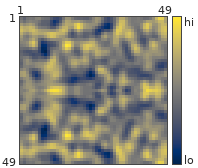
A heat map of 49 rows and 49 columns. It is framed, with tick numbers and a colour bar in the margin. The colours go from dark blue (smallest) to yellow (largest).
Lone odd cells: none. Mirror symmetry: top to bottom. Grain: blotchy. Histogram: bell-shaped.
